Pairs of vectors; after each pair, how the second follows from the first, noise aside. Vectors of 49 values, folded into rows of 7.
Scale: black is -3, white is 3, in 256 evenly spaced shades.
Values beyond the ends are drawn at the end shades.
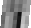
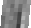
shrunk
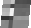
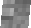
shrunk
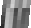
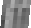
shrunk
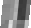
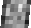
wrapped around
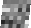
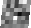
wrapped around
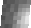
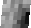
negated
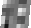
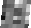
wrapped around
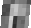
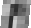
negated
